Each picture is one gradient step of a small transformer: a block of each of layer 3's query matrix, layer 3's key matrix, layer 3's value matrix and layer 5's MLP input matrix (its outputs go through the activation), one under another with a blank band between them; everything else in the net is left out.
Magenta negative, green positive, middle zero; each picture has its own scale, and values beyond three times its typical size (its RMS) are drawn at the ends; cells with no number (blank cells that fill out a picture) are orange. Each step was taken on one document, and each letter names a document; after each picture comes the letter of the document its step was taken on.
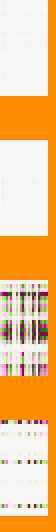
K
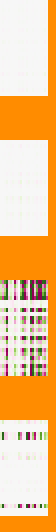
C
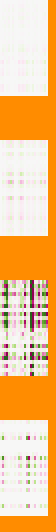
C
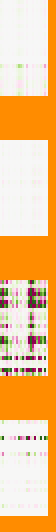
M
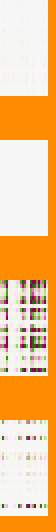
C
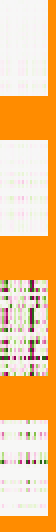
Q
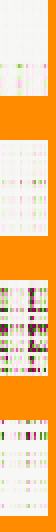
M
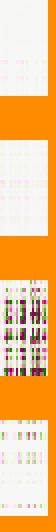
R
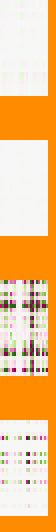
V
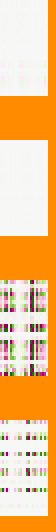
V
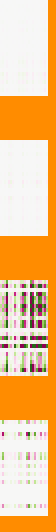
C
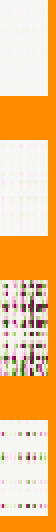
Q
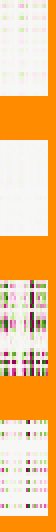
V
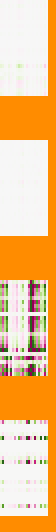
M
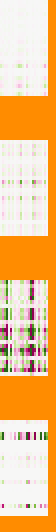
M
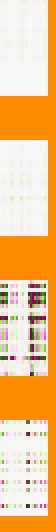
V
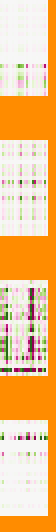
M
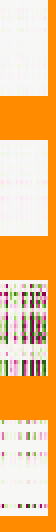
Q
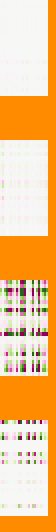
R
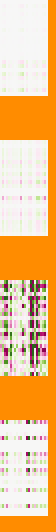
V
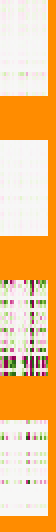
V
